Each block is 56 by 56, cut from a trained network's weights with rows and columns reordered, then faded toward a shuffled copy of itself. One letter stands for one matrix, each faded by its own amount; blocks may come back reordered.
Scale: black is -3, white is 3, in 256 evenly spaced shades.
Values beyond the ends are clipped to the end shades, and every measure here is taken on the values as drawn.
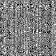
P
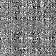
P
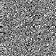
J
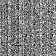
P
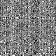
P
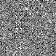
J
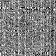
P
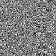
J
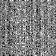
P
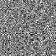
J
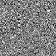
J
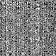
P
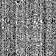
P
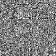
J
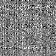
P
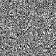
J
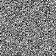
J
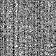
P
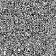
J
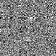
J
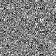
J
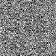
J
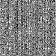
P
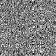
J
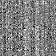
P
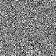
J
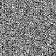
J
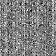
P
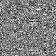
J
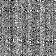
P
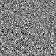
J
